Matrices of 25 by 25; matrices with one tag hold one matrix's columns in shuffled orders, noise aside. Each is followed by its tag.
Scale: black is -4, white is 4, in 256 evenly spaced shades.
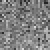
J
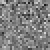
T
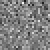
T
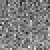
J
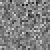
T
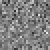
T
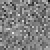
T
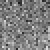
J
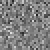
T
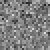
T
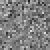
T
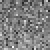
J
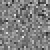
T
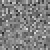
T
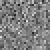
T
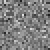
T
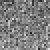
J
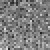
J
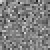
T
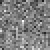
J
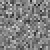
T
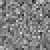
T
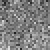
J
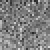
J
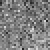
J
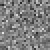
T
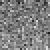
J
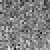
J
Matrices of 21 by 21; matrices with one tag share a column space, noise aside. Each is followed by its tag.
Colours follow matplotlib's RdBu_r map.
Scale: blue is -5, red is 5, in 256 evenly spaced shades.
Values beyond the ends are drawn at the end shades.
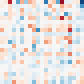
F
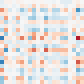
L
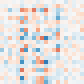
L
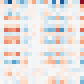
F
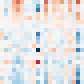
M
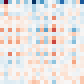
F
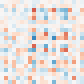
L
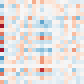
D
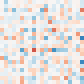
L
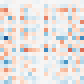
L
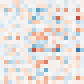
L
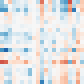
M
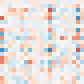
L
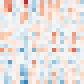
M
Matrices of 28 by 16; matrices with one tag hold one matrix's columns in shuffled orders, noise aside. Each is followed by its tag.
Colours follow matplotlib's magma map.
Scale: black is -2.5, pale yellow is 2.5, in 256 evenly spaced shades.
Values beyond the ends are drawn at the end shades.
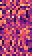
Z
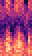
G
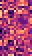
Z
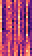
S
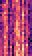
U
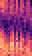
G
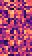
Z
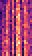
U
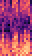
G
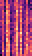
U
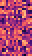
Z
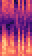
G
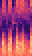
G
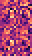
Z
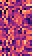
Z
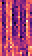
S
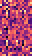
Z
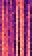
U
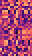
Z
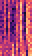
S
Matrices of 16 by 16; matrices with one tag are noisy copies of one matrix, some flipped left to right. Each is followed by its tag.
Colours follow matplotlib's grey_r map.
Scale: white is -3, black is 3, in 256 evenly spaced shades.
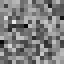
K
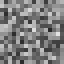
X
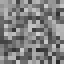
X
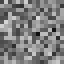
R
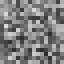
X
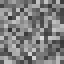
R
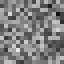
R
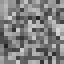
X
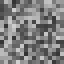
K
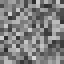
R
